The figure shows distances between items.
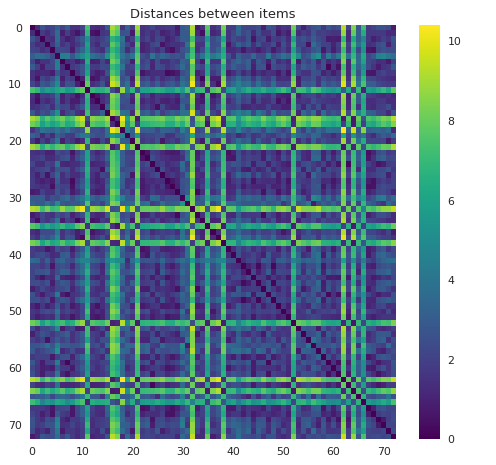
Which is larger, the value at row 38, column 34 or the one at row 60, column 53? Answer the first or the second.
the first
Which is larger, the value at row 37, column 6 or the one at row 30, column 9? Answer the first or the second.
the second
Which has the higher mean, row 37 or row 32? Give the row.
32
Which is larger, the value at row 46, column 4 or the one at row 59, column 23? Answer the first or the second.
the second
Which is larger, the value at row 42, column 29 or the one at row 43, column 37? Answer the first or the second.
the second
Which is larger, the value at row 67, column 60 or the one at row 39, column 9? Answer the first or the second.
the second
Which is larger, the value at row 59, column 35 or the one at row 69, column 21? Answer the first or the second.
the second
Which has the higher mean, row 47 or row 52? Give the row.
52
